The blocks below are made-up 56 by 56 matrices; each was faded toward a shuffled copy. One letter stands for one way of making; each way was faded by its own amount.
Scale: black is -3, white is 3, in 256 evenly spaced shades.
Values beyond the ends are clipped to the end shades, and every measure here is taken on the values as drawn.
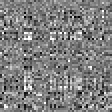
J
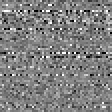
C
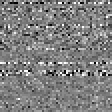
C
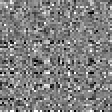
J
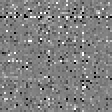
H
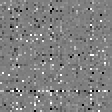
H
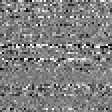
C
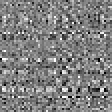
J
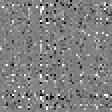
H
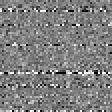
C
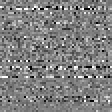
C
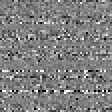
C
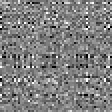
J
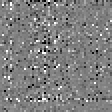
H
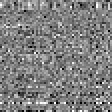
J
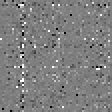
H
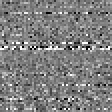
C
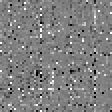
H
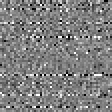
J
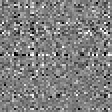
J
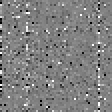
H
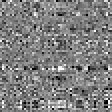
J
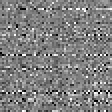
J
